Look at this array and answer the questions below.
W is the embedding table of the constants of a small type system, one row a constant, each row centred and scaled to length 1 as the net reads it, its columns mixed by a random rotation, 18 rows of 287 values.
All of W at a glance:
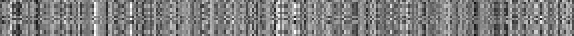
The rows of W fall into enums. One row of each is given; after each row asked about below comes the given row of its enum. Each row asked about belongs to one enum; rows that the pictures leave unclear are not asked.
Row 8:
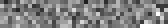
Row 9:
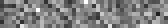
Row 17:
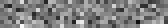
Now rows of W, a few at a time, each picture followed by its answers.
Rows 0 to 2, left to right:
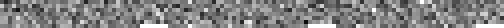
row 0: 8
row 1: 17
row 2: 9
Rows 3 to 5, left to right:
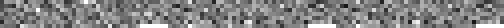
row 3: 9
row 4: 17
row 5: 17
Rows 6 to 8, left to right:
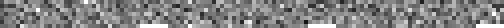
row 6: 9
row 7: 17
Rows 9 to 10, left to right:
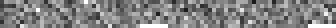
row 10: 8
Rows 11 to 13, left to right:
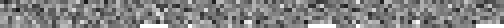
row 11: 8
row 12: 17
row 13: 17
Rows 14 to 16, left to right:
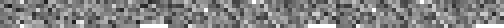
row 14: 17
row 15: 9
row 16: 9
